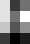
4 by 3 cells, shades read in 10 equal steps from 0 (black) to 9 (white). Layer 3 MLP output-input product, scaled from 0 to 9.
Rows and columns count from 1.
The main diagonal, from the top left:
8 4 5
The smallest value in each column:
2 0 1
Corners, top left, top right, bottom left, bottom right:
8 4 2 1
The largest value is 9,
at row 2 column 3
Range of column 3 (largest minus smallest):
8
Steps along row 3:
down up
